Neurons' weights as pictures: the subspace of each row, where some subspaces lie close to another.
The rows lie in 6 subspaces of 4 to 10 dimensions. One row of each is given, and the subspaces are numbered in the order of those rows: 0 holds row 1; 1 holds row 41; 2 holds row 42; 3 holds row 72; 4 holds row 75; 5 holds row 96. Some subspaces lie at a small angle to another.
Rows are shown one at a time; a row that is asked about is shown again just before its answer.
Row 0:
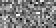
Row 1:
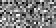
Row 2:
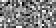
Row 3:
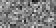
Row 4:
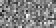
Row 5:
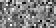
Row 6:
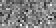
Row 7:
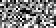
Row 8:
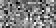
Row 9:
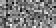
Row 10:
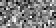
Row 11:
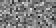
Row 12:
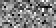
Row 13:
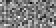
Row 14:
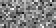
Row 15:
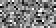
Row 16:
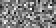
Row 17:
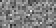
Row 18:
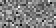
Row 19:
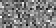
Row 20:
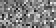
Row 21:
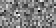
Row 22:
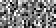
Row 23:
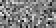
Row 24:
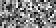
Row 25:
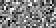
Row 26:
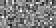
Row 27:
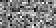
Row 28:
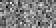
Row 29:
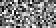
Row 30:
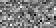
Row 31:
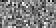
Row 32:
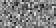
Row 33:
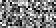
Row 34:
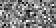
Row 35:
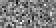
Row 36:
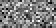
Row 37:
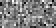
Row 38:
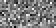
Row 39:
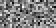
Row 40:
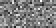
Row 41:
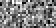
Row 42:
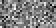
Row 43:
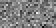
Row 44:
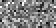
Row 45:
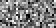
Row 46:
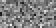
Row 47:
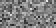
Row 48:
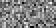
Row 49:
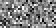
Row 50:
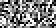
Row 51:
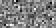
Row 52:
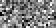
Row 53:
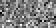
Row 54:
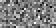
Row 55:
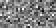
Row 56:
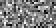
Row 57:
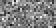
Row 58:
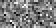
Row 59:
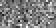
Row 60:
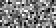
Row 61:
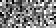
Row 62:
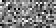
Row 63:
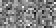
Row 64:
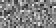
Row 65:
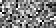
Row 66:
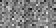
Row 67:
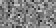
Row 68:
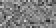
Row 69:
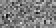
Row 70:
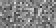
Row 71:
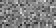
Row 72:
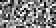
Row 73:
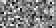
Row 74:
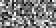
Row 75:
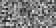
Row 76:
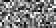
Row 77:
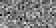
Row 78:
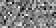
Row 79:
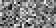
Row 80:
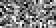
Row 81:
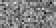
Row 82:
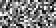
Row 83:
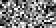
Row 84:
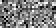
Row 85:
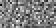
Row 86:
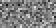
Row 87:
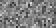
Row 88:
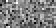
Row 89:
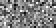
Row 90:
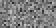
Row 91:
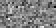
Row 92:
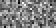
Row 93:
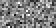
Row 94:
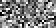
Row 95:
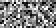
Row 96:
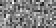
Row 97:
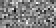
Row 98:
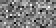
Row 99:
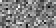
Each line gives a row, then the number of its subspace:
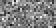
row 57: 2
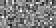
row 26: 2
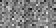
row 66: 4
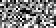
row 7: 4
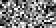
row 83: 2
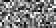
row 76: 4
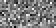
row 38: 3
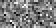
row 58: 3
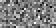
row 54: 3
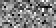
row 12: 4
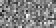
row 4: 3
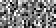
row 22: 0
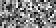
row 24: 4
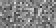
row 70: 4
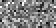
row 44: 4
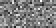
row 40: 0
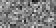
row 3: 3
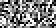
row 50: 3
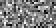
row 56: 2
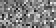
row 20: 3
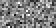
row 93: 3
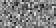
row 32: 3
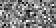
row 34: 3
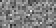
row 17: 3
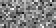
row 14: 2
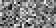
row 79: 4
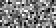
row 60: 3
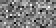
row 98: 4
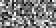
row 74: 4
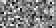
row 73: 2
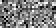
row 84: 2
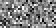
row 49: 3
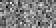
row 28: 0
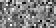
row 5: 1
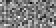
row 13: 3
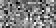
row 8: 3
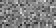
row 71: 3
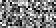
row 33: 0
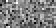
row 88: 3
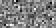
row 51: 2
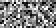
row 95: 4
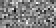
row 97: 0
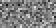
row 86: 4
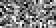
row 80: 2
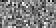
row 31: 4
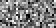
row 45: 3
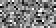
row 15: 4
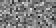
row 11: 0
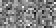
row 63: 4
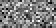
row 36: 4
